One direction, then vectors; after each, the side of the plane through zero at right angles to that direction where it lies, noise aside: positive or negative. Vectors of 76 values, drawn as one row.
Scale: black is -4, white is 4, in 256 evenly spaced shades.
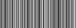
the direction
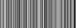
negative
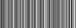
positive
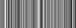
negative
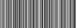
negative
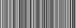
negative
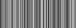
positive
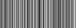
positive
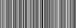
negative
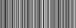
positive
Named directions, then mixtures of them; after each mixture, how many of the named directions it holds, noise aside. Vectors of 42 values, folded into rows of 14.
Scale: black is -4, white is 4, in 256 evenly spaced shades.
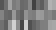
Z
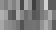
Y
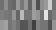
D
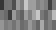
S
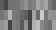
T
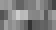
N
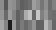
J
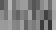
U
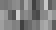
one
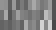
one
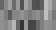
three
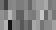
two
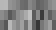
one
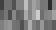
one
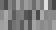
two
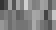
three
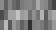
two
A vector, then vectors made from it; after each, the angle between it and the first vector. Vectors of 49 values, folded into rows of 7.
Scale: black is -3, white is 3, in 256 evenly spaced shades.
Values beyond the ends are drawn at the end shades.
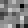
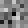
orthogonal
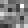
nearly opposite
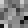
orthogonal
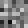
partly opposed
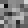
partly aligned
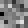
partly aligned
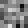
nearly parallel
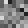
partly opposed
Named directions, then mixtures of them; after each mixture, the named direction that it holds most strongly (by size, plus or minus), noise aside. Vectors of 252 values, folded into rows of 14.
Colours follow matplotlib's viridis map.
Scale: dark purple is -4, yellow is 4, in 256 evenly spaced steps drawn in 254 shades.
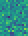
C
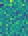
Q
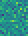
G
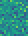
G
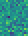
C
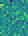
Q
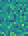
G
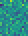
Q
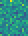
Q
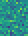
G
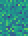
C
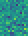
C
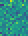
Q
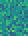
C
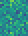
Q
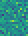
G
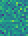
G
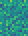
Q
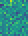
Q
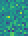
C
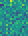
Q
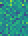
Q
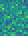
C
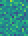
Q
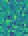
C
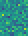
C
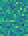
G
